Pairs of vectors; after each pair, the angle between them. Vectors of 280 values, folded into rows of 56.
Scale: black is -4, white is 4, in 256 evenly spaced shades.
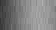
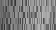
partly aligned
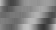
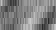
nearly parallel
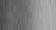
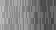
nearly opposite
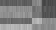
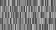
orthogonal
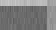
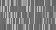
orthogonal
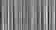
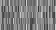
partly opposed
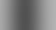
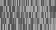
orthogonal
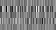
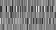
nearly parallel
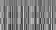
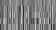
nearly opposite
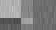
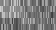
partly aligned
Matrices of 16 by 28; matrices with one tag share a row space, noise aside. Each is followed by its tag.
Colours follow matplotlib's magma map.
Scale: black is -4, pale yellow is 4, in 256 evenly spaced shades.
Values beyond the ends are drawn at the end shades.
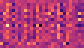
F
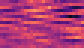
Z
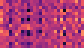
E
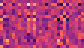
F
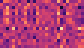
F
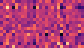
F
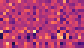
F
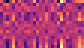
F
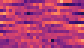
Z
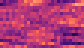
Z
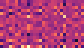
E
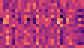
F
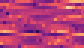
Z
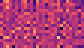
F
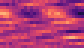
Z
